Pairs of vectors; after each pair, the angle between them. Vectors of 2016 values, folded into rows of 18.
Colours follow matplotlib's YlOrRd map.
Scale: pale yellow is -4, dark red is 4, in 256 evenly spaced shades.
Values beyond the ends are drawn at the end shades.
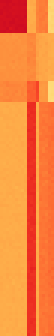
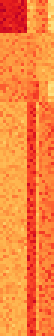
nearly parallel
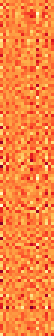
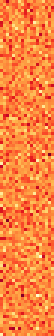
partly aligned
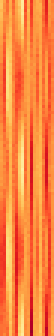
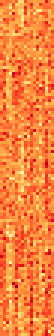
partly aligned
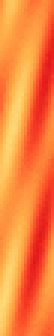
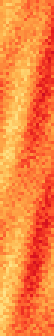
nearly parallel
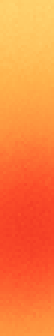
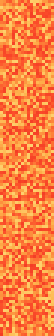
orthogonal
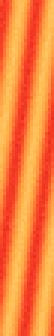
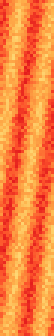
nearly parallel
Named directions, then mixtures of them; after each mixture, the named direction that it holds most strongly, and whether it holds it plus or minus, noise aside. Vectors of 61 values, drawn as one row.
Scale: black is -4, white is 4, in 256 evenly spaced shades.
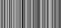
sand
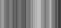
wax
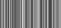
sand, minus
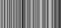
sand, plus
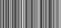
sand, minus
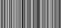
sand, plus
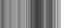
wax, minus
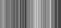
wax, plus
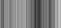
wax, minus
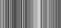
wax, plus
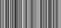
sand, minus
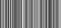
sand, minus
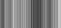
wax, minus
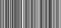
sand, minus
